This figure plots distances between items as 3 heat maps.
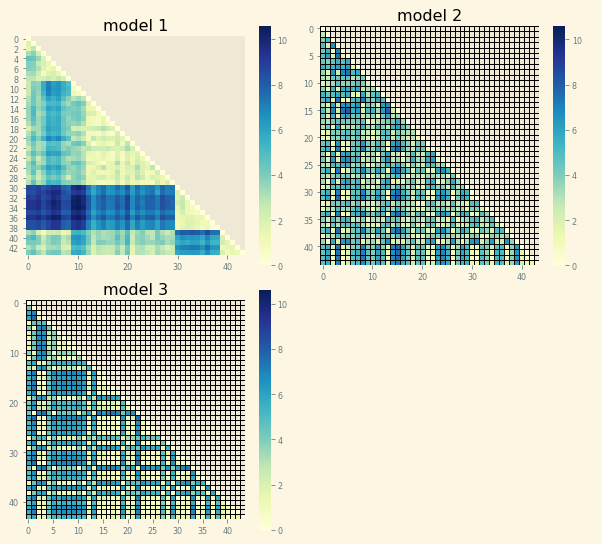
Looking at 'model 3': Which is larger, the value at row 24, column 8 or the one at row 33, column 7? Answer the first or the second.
the first
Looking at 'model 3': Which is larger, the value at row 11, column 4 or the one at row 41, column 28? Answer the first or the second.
the first
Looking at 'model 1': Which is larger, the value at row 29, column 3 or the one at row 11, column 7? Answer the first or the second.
the second
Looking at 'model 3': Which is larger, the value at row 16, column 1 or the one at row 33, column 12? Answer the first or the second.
the first
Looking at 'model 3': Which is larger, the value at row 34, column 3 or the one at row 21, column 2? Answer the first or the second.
the second
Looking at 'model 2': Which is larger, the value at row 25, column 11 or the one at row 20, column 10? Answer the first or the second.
the first
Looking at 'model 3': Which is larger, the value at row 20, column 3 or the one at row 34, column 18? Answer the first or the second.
the first
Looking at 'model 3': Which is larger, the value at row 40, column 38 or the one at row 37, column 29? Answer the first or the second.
the second
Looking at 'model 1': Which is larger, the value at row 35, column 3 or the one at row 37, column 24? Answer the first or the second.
the first
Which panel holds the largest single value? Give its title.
model 1
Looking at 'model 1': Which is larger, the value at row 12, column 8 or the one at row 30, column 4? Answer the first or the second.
the second
